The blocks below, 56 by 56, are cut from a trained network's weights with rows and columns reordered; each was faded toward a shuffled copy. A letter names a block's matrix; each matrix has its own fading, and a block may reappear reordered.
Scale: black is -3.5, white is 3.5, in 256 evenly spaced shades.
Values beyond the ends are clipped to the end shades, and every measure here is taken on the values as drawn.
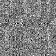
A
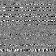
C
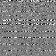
C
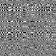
C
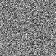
A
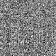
A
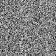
A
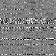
C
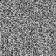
A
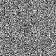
A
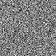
A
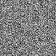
A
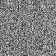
A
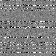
C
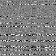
C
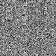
A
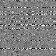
C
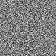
A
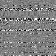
C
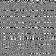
C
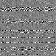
C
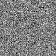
A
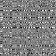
C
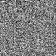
A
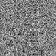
A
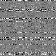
C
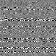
C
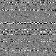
C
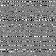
C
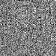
A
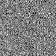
A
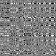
C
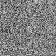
A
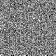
A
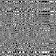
C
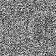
A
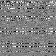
C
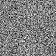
A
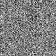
A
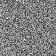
A
